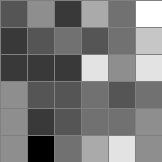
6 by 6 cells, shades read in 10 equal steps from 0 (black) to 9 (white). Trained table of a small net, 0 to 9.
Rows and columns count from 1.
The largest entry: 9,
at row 1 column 6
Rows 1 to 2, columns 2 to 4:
5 2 6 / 3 4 3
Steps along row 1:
up down up down up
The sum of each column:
22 15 18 31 28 38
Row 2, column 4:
3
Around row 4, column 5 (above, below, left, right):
5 4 4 4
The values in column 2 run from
0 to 5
